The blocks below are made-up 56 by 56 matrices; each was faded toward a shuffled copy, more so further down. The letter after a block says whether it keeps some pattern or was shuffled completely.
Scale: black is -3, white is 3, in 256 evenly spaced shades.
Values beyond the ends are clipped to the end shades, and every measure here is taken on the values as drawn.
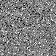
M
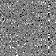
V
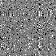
V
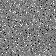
M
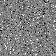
M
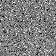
M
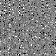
V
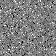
M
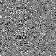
V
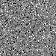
M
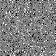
V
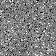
M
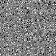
V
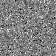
M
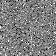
M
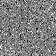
M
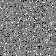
V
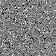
M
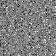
V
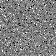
M
